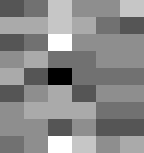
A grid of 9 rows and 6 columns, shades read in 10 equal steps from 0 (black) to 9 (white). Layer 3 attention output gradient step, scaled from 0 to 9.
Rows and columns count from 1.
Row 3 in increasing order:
3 4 5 5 5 9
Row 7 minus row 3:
2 2 -3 1 -1 -1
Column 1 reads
3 6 3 5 6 3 5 5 4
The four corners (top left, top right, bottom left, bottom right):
3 7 4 6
